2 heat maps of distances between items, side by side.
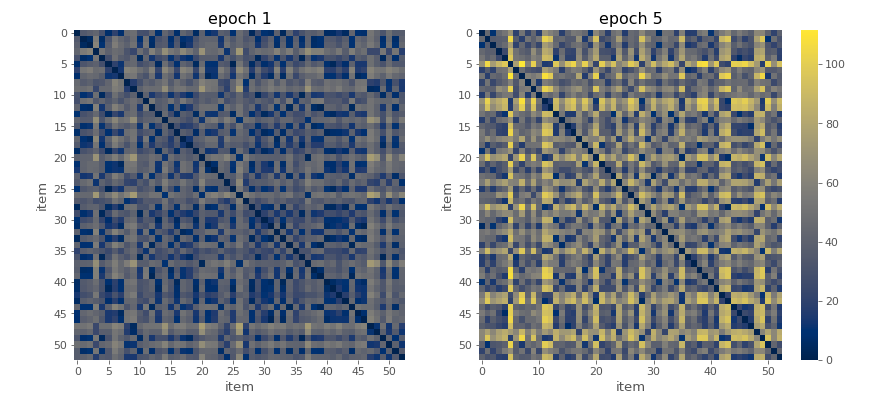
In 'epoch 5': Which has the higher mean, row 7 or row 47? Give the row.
7
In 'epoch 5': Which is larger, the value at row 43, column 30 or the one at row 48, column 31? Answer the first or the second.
the first
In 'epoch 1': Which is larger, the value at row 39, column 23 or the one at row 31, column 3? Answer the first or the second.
the second
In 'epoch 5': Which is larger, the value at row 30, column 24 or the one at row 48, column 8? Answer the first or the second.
the first
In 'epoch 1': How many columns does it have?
53
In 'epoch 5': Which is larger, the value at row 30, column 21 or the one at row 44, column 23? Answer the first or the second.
the first
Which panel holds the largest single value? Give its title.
epoch 5
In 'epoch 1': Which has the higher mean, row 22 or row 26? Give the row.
26
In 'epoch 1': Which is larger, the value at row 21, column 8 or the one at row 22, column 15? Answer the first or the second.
the first
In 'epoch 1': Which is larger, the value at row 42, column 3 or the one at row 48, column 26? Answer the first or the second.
the second
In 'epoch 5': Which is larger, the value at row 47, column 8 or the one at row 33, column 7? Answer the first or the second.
the second
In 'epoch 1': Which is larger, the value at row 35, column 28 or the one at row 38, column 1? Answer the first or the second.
the first
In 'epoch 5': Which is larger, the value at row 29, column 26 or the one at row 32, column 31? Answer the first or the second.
the first
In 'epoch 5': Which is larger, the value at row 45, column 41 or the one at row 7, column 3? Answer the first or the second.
the second
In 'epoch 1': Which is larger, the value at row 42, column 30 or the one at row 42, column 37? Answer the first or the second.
the second
